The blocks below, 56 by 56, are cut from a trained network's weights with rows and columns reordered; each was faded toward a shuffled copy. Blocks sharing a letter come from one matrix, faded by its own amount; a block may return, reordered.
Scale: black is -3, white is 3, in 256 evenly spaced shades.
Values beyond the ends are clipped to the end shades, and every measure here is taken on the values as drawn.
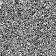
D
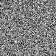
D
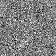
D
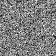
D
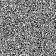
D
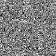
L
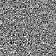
L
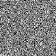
L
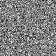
D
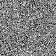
D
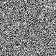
D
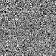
L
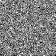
D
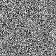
D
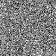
D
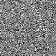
L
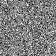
D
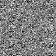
L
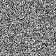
D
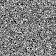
D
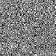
L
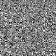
L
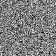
D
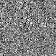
L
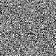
L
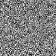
L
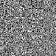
L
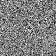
D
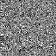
L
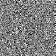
L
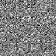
L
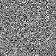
L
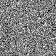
D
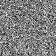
D
